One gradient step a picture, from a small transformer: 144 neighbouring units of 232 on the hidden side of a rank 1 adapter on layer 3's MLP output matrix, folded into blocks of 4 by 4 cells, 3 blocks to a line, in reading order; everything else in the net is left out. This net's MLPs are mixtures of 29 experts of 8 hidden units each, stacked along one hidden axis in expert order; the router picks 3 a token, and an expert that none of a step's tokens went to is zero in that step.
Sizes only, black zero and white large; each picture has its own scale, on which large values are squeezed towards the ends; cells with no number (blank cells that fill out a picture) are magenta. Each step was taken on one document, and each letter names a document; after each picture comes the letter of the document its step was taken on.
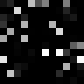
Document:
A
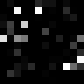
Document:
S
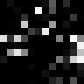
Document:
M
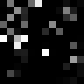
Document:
A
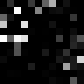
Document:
M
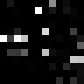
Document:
M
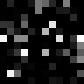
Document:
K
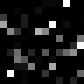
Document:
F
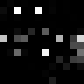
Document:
M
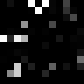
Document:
M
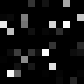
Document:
F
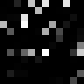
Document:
F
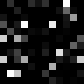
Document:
K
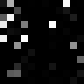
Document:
A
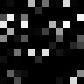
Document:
F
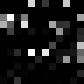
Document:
F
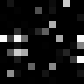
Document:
K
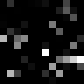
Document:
K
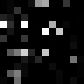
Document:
A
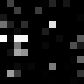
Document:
K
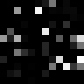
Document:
S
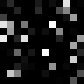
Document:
A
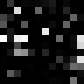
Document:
M
